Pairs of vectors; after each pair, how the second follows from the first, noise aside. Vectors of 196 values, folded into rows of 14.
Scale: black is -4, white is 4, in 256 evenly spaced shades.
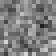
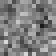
copied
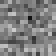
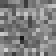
wrapped around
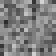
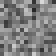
copied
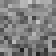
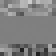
partly zeroed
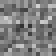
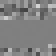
partly zeroed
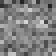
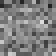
copied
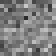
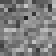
copied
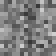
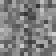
copied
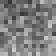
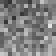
copied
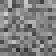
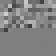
partly zeroed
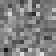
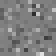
partly zeroed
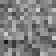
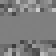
partly zeroed
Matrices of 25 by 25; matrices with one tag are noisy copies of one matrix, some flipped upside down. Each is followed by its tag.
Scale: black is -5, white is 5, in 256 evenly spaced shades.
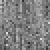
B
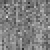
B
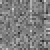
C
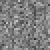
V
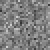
V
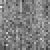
B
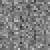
V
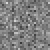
V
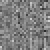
C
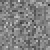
V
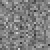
V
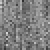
B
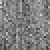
B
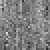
B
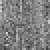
B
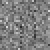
V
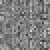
C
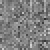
C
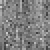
B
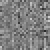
C
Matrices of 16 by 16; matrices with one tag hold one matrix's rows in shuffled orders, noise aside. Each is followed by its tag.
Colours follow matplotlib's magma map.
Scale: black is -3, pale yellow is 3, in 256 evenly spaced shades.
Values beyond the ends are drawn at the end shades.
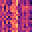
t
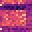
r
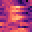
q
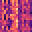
t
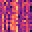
t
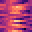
q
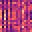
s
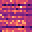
r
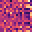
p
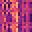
t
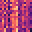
t
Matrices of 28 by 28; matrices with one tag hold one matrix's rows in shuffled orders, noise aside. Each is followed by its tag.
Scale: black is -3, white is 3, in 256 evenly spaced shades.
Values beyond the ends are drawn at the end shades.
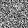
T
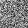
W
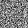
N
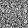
N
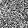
W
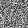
T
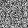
N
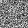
T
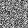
N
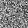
W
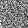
W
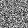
T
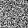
W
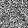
T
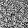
W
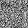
N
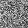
W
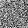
W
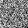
W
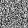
N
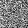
W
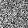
W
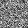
T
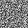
N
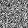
N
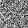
W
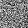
W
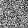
W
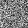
W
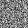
N
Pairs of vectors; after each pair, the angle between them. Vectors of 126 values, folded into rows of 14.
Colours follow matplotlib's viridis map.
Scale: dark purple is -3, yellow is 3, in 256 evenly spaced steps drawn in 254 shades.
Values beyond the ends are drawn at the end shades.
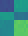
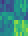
nearly parallel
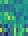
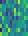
partly opposed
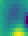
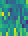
partly aligned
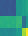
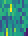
partly opposed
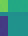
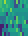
partly aligned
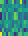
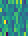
partly aligned
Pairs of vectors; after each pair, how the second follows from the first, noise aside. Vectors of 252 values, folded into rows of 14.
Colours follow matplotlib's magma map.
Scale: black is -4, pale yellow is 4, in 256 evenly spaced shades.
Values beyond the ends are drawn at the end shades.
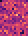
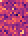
negated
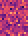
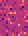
partly zeroed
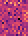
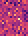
negated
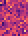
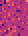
partly zeroed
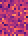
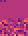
partly zeroed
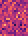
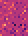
partly zeroed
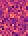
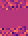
partly zeroed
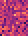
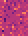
partly zeroed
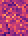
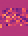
partly zeroed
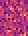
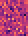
negated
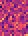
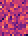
negated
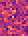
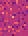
partly zeroed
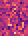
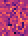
negated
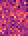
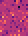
partly zeroed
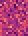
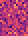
negated
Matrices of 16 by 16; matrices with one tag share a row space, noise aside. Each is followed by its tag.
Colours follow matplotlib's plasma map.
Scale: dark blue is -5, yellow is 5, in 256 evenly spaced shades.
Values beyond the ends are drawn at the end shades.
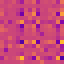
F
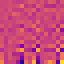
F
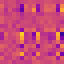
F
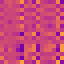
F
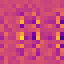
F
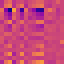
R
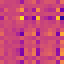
F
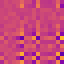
F
